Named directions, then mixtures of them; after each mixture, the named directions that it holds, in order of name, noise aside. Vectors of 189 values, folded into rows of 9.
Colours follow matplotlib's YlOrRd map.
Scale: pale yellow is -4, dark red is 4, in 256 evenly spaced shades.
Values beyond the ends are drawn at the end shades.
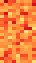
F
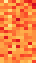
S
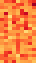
F, S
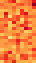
F, S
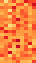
S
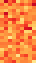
F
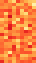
F, S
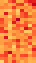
F, S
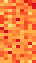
S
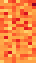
F, S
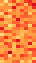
S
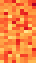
F, S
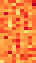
F, S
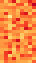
F, S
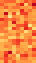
F, S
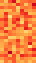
F, S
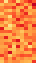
S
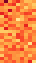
F, S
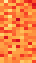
S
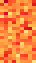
F
